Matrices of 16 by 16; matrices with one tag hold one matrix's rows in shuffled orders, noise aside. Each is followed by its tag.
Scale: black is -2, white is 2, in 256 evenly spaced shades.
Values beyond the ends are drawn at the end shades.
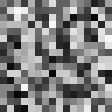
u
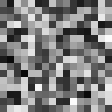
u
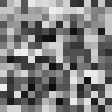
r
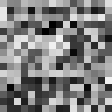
r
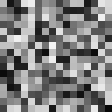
u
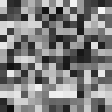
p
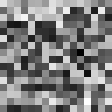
r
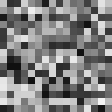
p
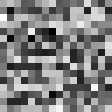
r
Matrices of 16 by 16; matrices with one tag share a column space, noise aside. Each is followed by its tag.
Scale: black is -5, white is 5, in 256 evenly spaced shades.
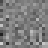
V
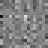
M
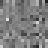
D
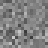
V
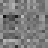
M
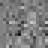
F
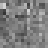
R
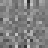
D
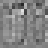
R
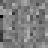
R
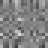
D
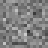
V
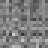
D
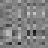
V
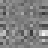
V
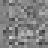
V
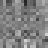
D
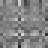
D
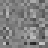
V
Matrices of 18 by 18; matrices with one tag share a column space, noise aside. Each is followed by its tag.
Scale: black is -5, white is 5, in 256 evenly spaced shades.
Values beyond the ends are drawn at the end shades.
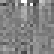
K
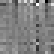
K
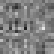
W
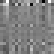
K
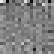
K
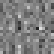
W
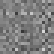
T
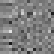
T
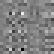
T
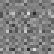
T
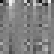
K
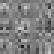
W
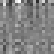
K
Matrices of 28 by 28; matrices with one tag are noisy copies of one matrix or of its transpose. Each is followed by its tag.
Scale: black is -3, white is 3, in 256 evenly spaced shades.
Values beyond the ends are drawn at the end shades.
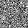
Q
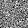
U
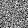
U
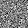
U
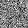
Q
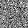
Q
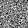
U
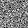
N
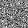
Q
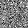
Q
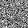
Q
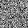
Q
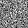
N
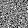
U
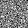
U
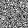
Q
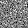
N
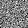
U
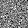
U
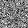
Q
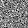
N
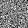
U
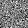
U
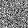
Q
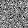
Q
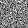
N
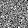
U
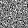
N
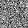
Q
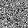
Q
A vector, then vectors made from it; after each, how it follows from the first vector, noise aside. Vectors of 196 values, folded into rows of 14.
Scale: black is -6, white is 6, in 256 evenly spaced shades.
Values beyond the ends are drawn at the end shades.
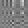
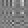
copied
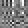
scaled up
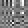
scaled up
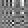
scaled up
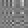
copied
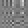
copied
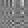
copied
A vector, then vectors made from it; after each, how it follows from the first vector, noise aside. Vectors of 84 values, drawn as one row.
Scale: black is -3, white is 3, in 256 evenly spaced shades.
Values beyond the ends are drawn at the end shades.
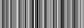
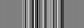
partly zeroed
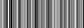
wrapped around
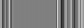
partly zeroed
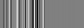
partly zeroed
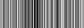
sign-scrambled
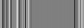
partly zeroed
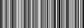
wrapped around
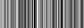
sign-scrambled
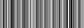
wrapped around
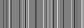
partly zeroed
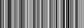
wrapped around
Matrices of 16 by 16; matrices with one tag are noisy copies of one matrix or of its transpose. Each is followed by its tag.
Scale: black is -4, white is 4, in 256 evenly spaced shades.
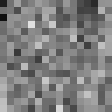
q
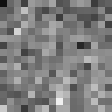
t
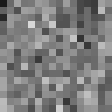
q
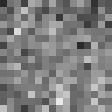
t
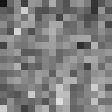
t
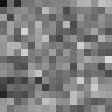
q
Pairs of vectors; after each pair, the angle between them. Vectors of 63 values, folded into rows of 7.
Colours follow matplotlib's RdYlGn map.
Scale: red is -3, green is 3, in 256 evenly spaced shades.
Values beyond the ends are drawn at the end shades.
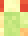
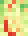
partly opposed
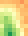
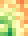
nearly parallel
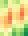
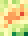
nearly parallel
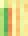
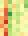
nearly opposite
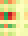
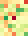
partly aligned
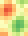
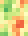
nearly opposite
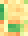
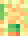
nearly parallel
